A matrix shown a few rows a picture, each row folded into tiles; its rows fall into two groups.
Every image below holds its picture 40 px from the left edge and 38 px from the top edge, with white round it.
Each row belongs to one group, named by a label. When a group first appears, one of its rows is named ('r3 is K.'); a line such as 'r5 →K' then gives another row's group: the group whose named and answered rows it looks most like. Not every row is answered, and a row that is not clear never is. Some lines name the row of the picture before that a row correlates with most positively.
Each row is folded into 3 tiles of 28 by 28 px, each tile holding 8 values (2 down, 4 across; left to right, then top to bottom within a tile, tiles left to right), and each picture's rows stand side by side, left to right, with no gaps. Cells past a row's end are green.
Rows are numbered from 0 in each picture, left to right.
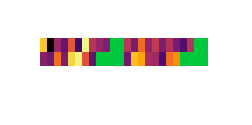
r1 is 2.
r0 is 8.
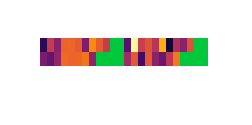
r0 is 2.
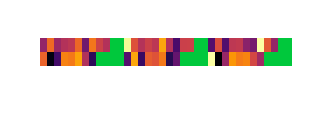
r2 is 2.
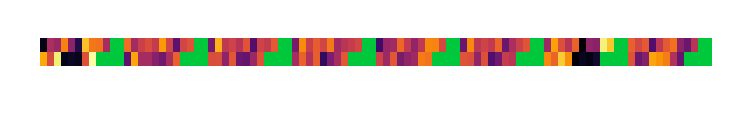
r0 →2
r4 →2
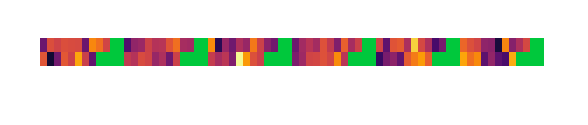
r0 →2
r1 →2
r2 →8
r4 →8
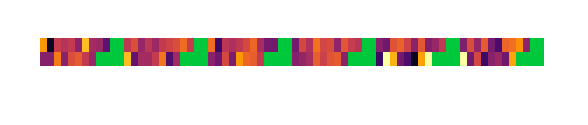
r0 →8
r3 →2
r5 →2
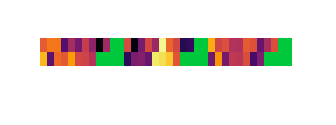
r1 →8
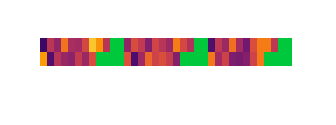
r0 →2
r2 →2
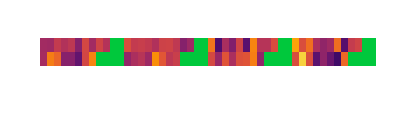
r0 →2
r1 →8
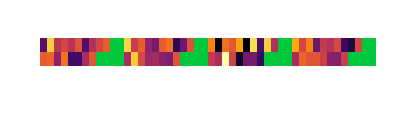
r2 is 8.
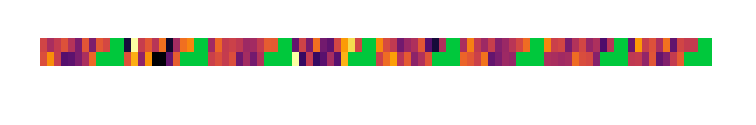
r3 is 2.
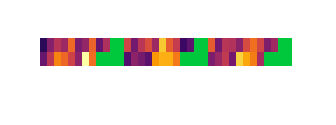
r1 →8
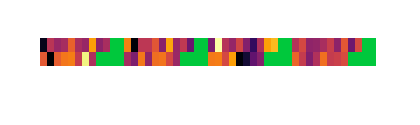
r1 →8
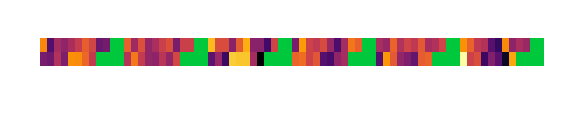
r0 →8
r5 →2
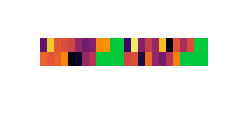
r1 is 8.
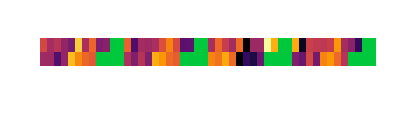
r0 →8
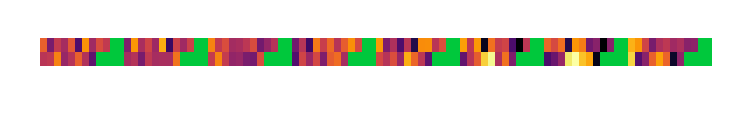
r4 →8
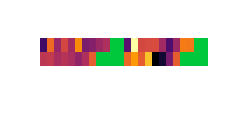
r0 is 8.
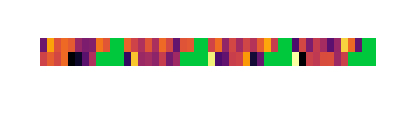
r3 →2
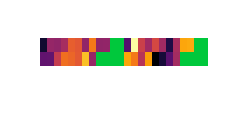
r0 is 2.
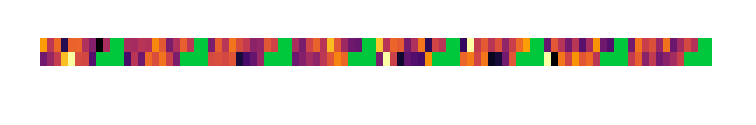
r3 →8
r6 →2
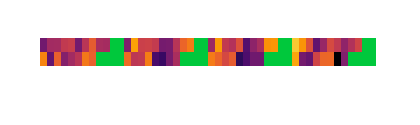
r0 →2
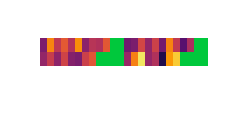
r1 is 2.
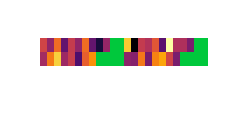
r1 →8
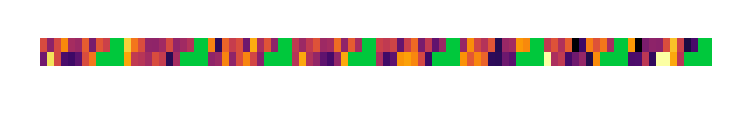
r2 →8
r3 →2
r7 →8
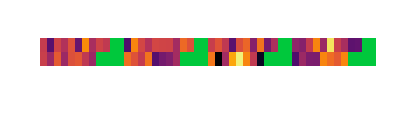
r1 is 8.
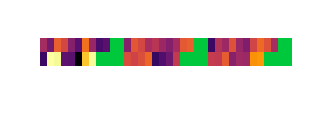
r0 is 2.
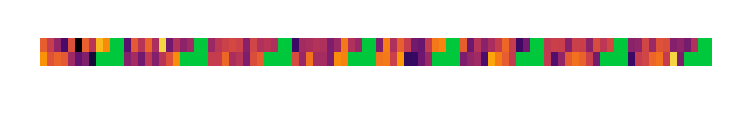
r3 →2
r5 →8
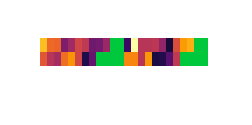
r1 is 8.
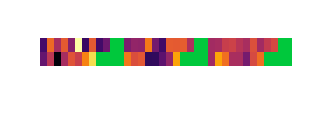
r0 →8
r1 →2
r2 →2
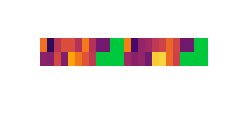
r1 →8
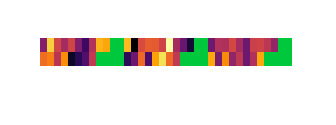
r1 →8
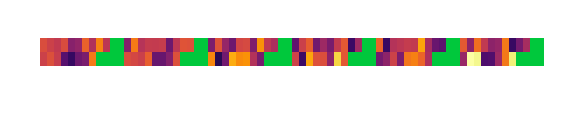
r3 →2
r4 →8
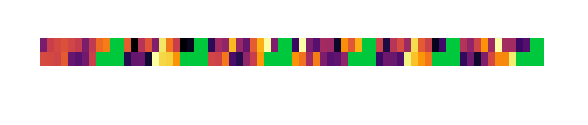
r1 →8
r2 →2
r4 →8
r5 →8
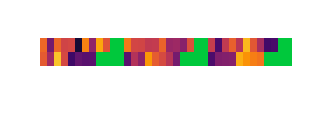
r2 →8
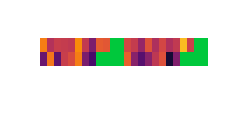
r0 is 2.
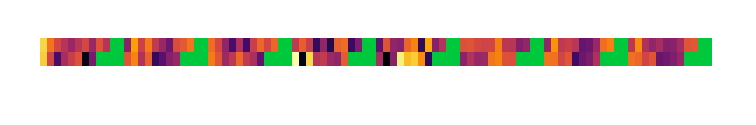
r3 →2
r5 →8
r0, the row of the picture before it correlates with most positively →1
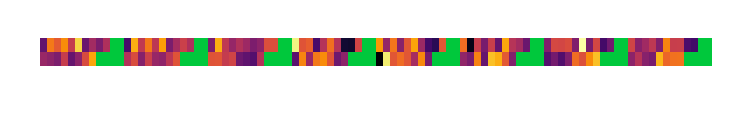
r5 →8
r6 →8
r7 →8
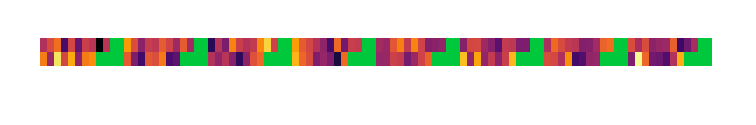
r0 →2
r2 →2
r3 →2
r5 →2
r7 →2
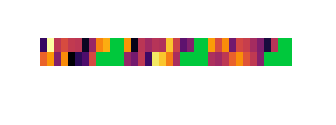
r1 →8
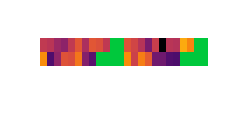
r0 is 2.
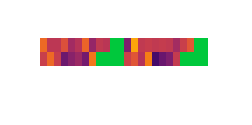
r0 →2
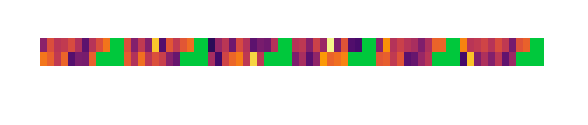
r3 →8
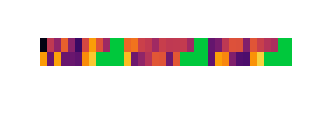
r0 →2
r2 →2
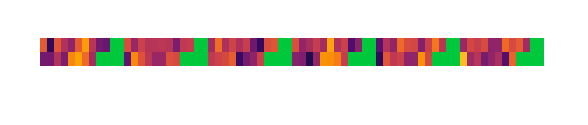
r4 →2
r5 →2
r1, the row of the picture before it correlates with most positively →2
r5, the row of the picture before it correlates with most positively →1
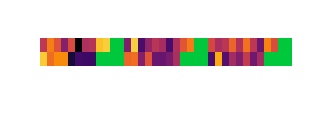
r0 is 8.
